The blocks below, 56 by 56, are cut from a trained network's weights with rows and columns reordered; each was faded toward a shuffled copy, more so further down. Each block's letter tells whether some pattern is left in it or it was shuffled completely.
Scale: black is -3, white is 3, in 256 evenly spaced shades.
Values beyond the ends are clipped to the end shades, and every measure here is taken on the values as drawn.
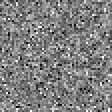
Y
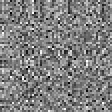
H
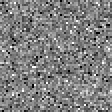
Y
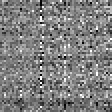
H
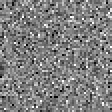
Y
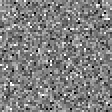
Y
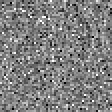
Y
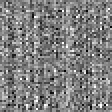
H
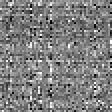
H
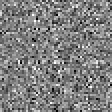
H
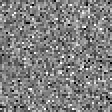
Y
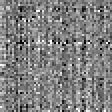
H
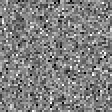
Y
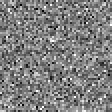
Y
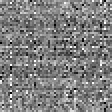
H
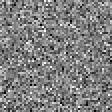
Y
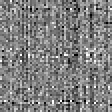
H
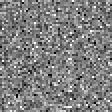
Y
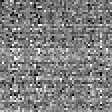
H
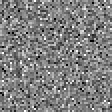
Y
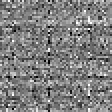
H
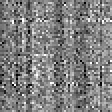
H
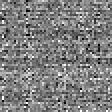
H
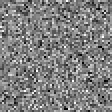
Y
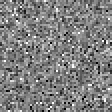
Y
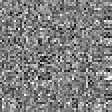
H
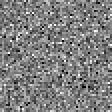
Y
